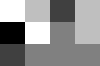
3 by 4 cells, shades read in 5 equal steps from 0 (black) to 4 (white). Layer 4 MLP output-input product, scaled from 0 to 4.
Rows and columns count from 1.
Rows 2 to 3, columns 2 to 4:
4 2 3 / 2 2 2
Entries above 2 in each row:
3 2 0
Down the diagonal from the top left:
4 4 2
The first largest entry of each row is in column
1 2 2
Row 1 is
4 3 1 3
